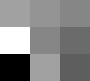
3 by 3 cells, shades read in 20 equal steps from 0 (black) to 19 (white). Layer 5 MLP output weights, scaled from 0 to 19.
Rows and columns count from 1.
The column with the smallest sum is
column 3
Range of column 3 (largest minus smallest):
3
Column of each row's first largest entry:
1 1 2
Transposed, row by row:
12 19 0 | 11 10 12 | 10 8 7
